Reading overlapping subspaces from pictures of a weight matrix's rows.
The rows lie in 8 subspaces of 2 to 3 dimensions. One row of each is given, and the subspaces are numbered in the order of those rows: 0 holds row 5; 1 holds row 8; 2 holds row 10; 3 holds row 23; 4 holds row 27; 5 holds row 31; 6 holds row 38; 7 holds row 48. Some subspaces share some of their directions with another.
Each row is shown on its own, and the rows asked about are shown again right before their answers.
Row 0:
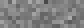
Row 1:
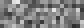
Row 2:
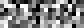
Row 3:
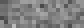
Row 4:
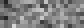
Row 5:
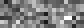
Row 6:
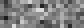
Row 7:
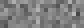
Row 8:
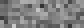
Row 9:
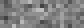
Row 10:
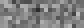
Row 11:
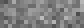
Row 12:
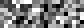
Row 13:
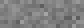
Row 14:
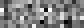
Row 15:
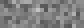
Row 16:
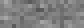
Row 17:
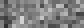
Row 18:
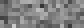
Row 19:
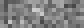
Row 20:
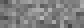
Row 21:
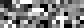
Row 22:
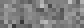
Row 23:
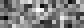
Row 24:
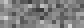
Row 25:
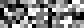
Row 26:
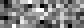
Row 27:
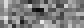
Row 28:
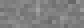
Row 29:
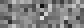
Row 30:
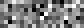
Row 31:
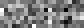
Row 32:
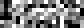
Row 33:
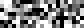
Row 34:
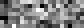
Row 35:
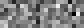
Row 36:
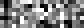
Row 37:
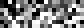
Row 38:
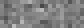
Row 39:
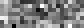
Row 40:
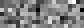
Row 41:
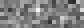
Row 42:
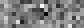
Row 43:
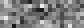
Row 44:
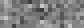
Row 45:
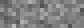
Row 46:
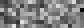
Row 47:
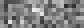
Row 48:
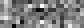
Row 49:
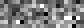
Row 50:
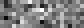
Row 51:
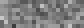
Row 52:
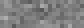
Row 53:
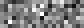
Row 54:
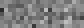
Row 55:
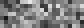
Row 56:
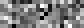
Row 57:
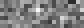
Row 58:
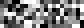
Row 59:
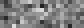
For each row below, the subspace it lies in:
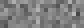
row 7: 2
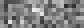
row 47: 4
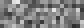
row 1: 7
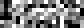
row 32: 7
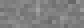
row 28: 3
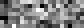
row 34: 1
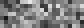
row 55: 7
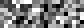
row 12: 2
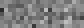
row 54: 5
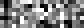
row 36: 5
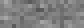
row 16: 0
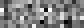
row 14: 5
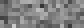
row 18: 1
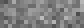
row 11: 6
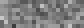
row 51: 1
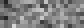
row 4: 0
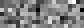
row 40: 3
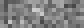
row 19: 4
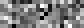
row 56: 4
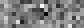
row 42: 0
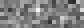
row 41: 3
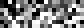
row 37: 0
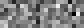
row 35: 2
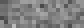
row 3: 1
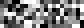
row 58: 7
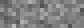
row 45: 3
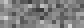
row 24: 6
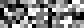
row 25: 5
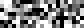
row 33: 2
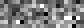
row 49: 0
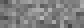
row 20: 6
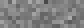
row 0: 0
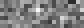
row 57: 3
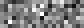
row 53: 4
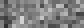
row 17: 2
